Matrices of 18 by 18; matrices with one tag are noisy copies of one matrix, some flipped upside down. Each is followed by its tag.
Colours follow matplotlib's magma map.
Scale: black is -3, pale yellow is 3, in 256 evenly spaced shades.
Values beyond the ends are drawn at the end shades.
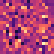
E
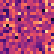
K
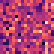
K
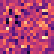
E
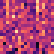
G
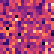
K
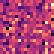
K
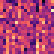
G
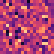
E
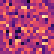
E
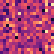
K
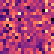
K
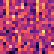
G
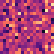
K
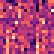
G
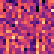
G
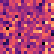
K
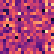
K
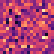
E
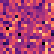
K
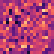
E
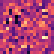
E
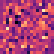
E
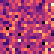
K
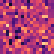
E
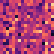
K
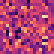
E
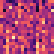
G
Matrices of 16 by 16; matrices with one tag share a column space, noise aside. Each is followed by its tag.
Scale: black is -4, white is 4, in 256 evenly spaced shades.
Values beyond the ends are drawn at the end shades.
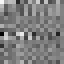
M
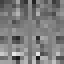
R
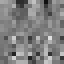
R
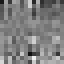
R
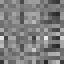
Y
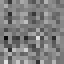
Y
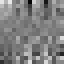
R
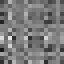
Y
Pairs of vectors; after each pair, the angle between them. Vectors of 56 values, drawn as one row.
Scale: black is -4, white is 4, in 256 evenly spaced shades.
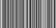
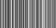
partly aligned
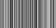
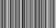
partly aligned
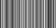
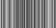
nearly opposite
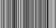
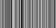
partly opposed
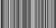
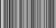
nearly opposite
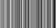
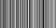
partly opposed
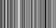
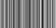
partly opposed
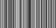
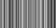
orthogonal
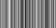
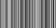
nearly parallel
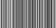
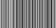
nearly parallel
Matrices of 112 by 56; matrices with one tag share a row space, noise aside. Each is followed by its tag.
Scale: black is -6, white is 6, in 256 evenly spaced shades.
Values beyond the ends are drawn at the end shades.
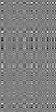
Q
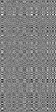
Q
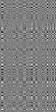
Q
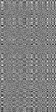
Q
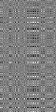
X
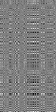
X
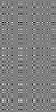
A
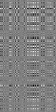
X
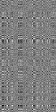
A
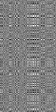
X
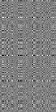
A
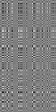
A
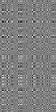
A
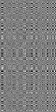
Q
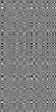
Q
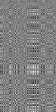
X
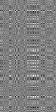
X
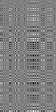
X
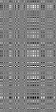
X
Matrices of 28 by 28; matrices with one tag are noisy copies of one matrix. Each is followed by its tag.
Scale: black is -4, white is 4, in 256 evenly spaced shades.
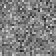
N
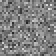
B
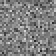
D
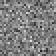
D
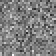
N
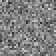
B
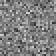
D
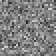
B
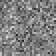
N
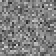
B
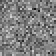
N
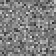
D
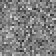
N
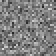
B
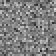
D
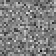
D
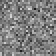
N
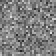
N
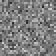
B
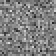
D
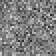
N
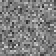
B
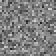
B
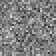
N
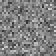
B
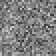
N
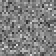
B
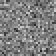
D
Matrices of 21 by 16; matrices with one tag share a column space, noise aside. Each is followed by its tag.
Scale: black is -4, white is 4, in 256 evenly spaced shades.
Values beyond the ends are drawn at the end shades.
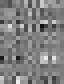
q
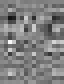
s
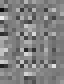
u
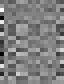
u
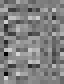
u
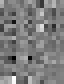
q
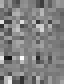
q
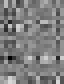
q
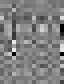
s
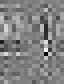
s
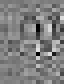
s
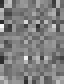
q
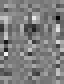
s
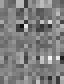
q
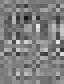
s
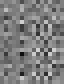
u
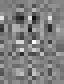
s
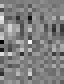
s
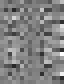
u
